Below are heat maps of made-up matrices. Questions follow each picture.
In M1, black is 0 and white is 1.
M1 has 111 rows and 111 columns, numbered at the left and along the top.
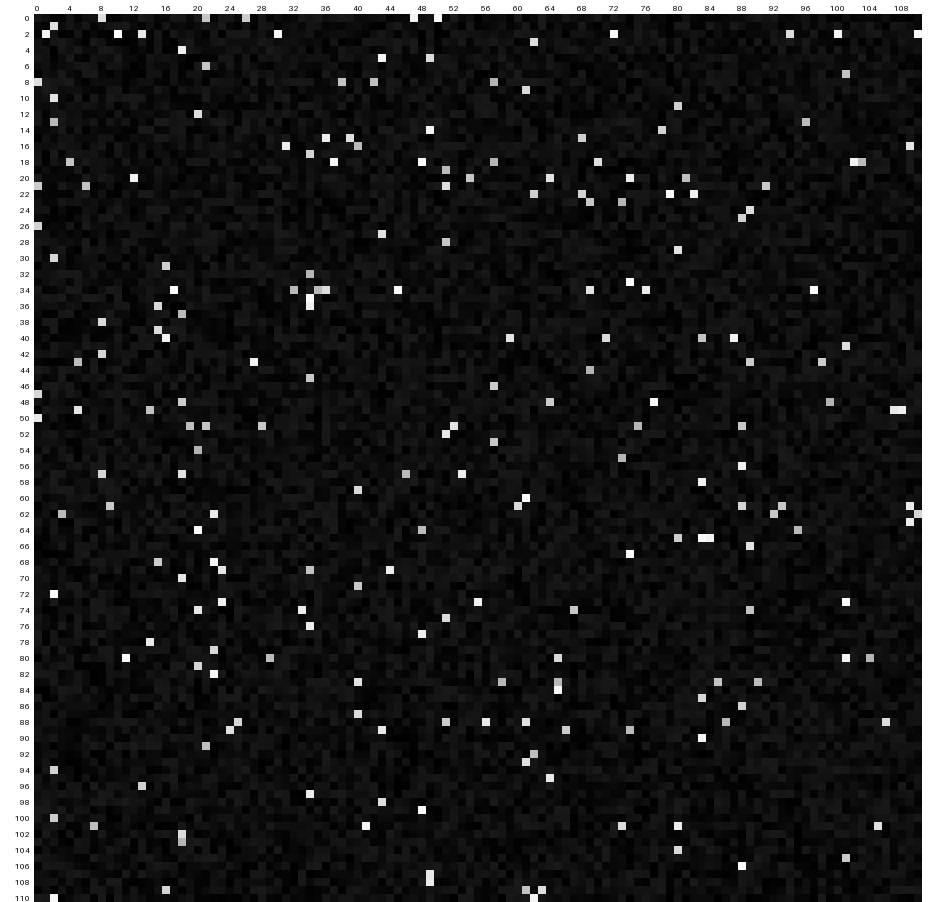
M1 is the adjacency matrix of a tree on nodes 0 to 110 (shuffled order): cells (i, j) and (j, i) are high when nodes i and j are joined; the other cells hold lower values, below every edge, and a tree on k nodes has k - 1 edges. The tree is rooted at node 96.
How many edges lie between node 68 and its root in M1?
6
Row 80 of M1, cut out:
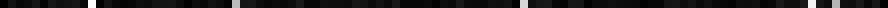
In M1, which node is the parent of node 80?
101
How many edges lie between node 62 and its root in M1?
4
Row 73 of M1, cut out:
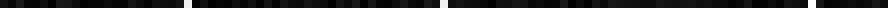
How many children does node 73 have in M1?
2
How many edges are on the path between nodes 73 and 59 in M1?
6
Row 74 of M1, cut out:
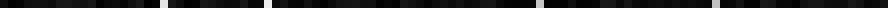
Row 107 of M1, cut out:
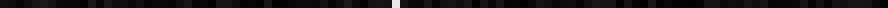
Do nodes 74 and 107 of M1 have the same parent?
no
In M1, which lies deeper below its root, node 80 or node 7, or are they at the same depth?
the same depth
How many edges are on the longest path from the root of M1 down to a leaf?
37
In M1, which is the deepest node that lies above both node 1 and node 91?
2
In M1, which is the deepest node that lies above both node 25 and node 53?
88
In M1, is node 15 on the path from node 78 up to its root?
yes
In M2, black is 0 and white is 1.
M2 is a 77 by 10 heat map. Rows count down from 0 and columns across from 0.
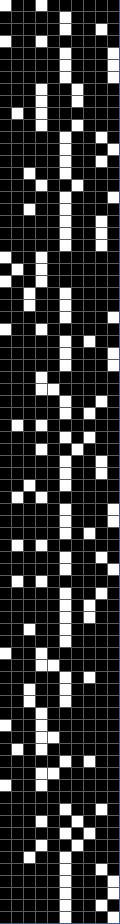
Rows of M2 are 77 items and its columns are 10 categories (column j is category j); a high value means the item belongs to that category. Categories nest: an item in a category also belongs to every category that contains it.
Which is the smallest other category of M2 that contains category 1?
3
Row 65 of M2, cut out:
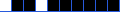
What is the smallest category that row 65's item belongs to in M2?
0
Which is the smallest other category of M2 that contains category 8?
5
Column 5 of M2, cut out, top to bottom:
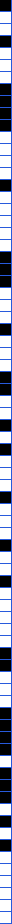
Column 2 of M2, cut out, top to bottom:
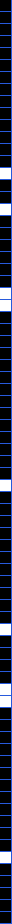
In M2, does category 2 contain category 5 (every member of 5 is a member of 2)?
no
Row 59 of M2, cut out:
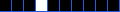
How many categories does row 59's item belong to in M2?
1
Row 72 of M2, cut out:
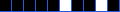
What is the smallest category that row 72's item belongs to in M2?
8
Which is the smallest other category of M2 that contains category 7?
5
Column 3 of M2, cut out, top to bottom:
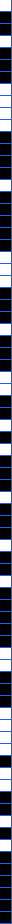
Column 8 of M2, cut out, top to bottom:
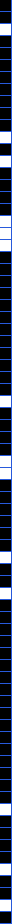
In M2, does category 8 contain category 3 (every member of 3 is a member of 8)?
no
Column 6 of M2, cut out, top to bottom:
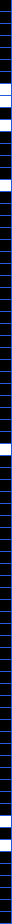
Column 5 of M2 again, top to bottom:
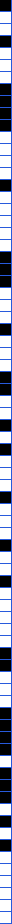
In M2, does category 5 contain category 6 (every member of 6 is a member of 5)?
no
